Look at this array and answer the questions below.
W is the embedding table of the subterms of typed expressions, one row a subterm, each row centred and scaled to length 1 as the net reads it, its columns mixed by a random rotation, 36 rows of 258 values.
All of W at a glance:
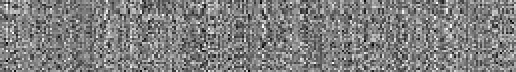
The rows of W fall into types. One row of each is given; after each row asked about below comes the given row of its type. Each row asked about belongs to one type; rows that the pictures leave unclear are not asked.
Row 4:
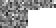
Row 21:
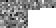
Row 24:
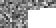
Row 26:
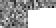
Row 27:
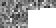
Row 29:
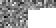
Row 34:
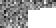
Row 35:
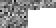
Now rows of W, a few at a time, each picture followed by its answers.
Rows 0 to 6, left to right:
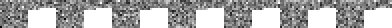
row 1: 34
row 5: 4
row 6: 4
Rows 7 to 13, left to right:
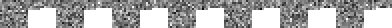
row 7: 29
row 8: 21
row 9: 21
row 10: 35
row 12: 27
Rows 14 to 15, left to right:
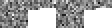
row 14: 4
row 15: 29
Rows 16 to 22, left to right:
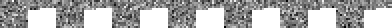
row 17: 27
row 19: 34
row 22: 24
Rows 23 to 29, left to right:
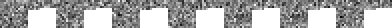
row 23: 4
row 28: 27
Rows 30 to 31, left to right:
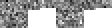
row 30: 21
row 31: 26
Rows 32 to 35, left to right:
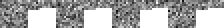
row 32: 21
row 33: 27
